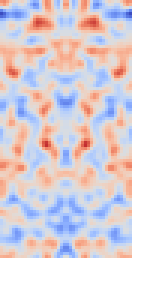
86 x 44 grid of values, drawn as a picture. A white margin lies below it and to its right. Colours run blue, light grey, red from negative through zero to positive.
Grain: blotchy. Odd rows or columns: none. Lone odd cells: none. Mirror symmetry: left to right.
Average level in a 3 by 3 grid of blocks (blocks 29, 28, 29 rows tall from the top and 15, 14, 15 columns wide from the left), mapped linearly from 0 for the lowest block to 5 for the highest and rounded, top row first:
353 / 333 / 202
